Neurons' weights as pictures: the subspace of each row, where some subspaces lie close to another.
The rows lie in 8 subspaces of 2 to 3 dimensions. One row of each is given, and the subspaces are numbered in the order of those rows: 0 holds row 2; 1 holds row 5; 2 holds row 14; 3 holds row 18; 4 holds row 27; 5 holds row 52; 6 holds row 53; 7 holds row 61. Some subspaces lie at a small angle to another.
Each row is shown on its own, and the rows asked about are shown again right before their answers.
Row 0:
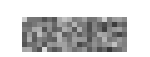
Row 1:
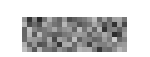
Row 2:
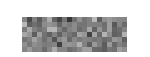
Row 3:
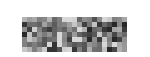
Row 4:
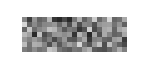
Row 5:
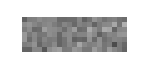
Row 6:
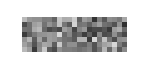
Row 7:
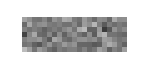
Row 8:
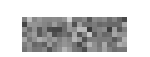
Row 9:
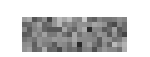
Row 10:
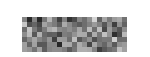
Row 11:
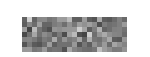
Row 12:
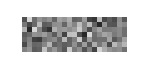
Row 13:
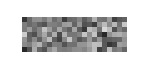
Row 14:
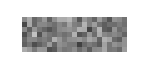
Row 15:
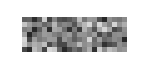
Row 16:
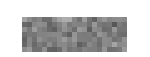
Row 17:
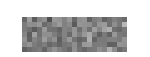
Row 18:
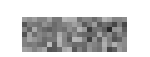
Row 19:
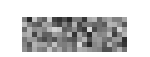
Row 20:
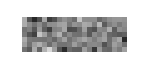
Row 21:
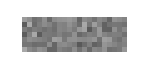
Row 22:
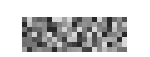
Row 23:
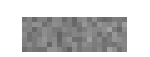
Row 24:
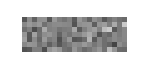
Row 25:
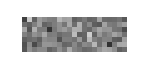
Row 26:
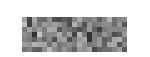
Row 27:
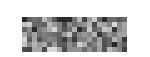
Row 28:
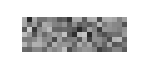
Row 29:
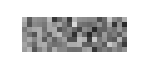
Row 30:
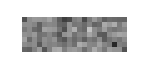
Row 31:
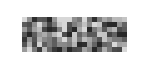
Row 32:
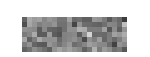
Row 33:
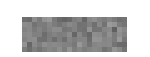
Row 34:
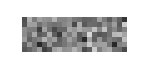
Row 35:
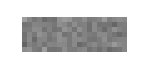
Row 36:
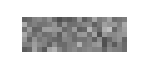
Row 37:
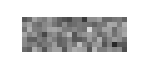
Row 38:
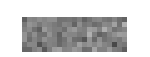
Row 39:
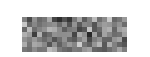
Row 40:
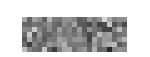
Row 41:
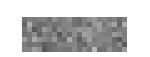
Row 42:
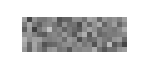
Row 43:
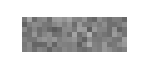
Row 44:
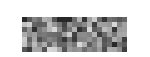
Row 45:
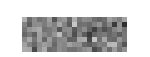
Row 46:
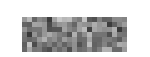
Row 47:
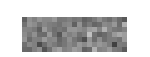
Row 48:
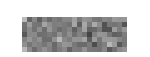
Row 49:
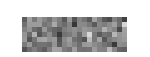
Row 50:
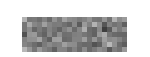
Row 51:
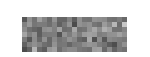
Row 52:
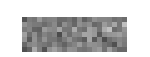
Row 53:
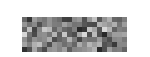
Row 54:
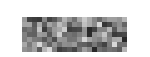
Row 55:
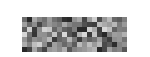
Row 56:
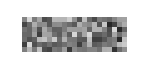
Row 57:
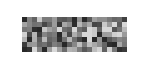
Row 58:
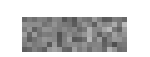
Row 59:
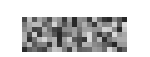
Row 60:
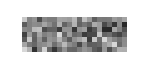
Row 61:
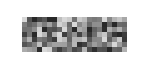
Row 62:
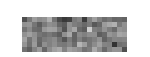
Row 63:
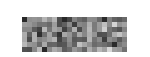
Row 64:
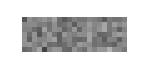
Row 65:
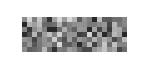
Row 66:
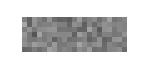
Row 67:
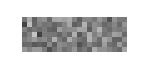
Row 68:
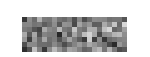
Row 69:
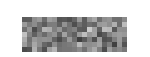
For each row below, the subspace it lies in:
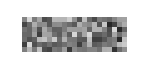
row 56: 7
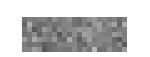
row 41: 6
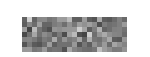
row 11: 6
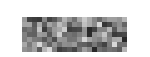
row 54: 4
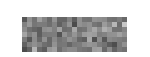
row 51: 0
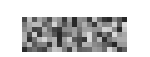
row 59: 3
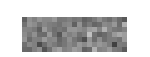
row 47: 1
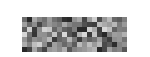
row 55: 6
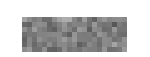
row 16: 4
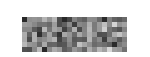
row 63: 7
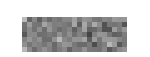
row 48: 2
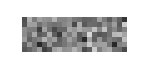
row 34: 1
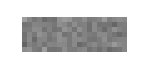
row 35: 7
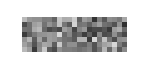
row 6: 0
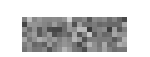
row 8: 3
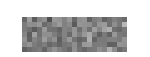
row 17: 1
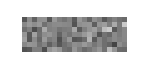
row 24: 1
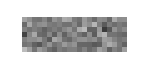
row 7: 6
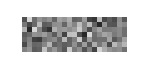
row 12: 6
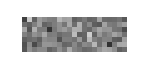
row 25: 2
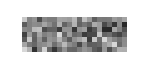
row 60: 5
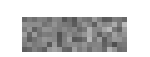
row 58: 3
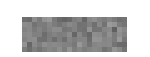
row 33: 7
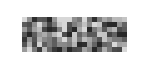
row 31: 4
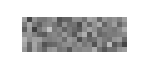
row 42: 2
